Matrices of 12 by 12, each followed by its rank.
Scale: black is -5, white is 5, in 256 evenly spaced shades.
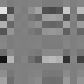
one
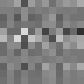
two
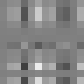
one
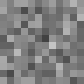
full rank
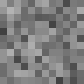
full rank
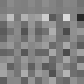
two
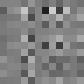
two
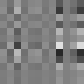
one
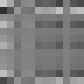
one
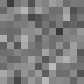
full rank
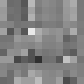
two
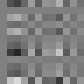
one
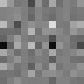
two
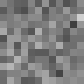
full rank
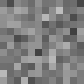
full rank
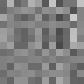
two
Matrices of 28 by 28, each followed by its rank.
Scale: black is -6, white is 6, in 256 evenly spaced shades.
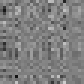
three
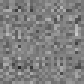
five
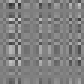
one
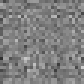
five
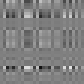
one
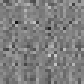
five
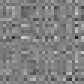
three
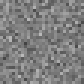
full rank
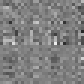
five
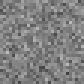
full rank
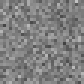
full rank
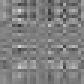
two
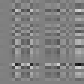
one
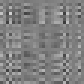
two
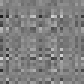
two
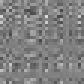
three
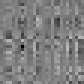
three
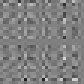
two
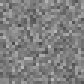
full rank
